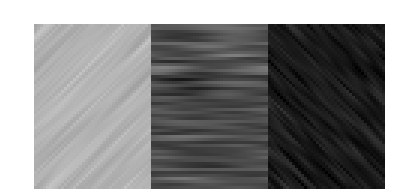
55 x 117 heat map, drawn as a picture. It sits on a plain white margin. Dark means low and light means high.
It is made of 1 by 3 panels. Panel 1,1: high, slanting up to the right, faint in contrast. Panel 1,2: low, streaked across. Panel 1,3: very low, slanting down to the right, faint in contrast.
